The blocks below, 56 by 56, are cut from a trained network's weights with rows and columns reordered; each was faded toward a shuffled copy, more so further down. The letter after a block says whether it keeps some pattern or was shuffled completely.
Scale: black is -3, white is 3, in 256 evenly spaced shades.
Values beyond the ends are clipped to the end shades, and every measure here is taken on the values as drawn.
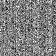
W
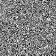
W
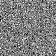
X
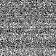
W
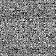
W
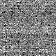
W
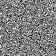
X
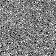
X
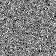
X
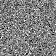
X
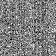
W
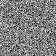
X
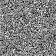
X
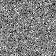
X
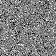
X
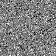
X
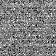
W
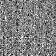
W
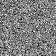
X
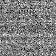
W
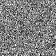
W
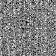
W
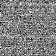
W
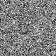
X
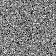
X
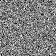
X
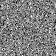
X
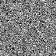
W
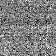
W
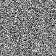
W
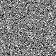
X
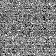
W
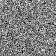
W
